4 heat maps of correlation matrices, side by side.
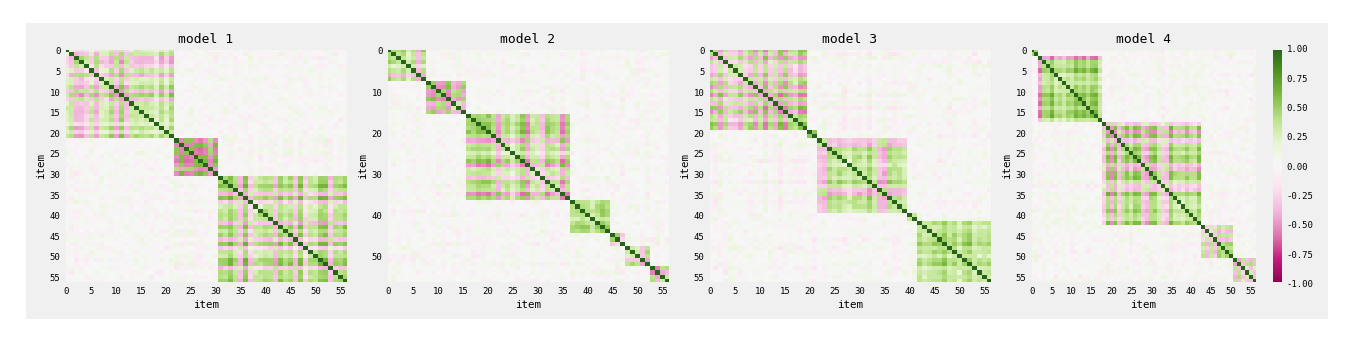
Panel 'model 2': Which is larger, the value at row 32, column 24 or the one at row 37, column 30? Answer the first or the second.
the first
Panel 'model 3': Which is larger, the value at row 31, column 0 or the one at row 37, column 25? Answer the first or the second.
the second
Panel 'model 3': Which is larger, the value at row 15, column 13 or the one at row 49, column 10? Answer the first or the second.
the first
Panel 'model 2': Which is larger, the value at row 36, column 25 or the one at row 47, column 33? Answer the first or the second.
the first
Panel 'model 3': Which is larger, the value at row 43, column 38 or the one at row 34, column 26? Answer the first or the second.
the first
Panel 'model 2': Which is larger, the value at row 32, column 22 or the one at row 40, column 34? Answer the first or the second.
the second
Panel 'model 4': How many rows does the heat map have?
57
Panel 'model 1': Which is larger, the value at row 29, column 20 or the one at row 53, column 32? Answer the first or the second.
the first
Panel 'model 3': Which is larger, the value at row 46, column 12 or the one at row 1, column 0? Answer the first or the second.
the second
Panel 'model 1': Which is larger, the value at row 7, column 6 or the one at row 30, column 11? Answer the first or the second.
the second
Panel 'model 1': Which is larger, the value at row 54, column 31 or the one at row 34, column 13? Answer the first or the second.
the first
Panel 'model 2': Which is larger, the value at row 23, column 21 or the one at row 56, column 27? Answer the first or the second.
the first
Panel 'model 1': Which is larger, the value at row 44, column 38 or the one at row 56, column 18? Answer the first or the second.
the first
